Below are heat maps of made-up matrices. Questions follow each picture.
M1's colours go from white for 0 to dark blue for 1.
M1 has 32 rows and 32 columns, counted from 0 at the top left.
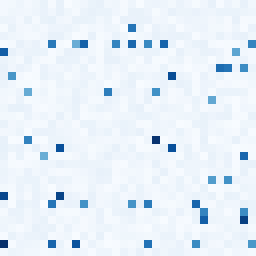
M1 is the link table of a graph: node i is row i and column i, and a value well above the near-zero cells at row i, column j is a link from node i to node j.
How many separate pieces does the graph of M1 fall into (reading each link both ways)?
5
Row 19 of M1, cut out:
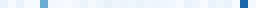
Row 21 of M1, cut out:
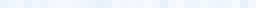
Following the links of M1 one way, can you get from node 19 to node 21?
yes
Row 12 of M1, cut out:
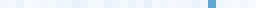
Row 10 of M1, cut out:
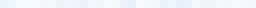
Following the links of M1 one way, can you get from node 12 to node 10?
yes
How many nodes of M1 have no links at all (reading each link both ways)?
4
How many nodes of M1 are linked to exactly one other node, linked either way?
6
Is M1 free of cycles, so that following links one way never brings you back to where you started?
yes
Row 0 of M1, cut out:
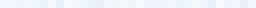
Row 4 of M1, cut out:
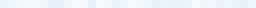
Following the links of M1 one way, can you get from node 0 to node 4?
no
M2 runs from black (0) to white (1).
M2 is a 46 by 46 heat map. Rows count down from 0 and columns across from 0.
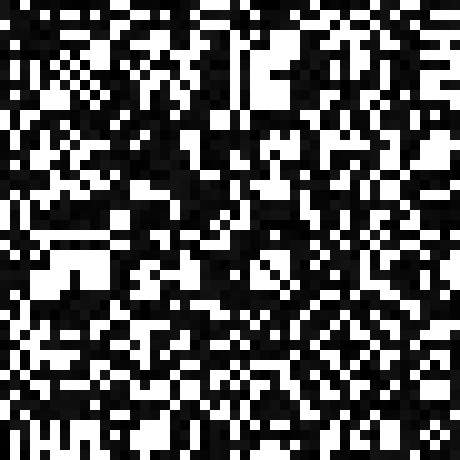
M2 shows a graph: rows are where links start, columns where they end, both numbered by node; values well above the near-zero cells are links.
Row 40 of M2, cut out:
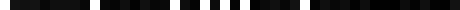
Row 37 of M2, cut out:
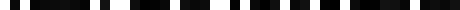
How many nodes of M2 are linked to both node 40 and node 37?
5
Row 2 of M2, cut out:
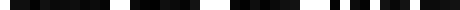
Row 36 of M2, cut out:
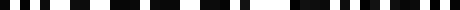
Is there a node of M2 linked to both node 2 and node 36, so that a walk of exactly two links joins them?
no
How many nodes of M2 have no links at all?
0
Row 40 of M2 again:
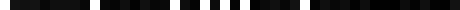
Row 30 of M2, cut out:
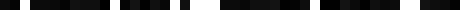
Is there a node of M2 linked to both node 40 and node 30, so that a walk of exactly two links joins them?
yes
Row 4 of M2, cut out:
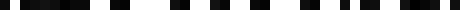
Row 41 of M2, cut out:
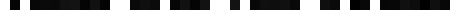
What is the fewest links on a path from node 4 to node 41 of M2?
2
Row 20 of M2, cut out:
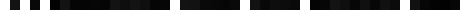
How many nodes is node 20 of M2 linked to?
7
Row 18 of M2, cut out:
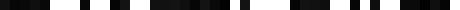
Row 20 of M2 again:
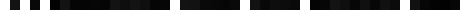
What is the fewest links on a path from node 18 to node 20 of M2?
3
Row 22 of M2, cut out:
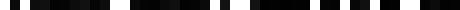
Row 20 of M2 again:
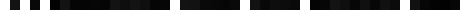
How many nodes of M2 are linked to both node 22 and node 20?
4
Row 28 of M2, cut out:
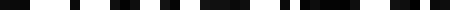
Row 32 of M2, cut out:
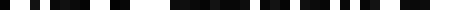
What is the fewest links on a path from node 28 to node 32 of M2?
2
